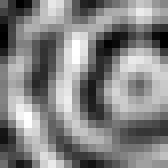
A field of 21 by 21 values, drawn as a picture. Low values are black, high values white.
Slope: none. Rings: centred on the middle right. Lone odd cells: none.
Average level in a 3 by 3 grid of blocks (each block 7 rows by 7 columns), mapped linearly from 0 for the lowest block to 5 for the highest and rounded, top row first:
021
225
211
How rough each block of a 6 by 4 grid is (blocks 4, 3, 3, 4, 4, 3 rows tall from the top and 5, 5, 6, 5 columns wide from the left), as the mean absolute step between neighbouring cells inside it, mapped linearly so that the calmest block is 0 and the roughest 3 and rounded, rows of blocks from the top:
2 1 2 2 | 2 2 3 3 | 2 2 3 1 | 2 2 2 0 | 3 2 1 1 | 2 3 1 0
